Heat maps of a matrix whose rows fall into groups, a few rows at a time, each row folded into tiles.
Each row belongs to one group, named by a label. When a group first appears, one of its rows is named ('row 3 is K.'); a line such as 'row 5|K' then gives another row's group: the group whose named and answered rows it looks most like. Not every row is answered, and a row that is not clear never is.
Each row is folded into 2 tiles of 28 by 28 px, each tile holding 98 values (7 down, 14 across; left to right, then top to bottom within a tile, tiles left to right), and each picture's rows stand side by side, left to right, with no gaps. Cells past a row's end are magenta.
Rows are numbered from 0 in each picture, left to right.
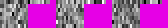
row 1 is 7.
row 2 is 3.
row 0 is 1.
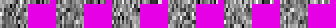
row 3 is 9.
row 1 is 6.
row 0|6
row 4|7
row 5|1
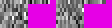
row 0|9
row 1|3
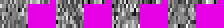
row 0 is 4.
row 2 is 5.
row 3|3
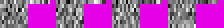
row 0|4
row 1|3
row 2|5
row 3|5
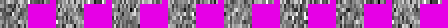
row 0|6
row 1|7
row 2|4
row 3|9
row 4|1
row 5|9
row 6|6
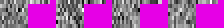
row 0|4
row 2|7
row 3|1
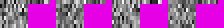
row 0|5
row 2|7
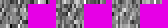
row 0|3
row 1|6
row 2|1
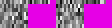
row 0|9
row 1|5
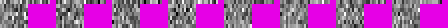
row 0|9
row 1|6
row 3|4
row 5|1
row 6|5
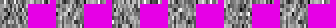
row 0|4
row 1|1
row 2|7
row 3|1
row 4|9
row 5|1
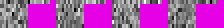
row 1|4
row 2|7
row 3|6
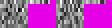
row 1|4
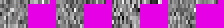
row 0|1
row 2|7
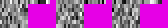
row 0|7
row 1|9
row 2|3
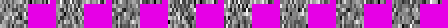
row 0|9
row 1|4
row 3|3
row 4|4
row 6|6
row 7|3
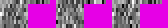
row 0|6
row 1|3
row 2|6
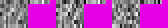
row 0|1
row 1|1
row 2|9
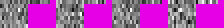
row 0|5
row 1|9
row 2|5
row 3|1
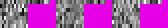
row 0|5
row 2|7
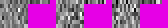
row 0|5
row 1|9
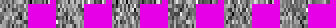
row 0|9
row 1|7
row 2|5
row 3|6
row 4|4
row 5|3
